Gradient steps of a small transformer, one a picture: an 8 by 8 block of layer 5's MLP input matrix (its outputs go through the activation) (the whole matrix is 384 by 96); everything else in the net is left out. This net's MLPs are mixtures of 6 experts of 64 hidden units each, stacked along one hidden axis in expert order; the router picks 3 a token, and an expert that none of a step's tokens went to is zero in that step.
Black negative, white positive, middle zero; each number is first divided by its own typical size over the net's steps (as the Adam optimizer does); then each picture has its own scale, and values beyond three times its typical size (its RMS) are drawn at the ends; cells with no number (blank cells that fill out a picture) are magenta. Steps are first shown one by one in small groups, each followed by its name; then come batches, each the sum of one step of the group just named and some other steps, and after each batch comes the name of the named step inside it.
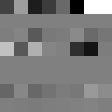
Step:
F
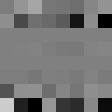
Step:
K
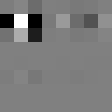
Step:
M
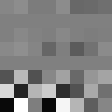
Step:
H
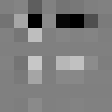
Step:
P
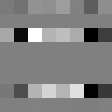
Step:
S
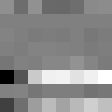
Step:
F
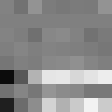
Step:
S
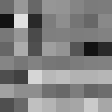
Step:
M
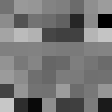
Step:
K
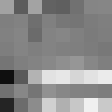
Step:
P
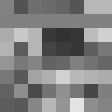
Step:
F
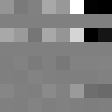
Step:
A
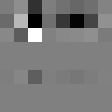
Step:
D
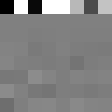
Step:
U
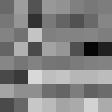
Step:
D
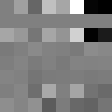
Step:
A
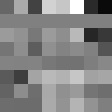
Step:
A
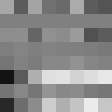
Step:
A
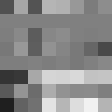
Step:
U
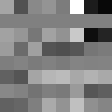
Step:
A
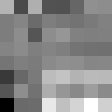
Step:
D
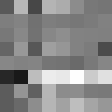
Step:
D
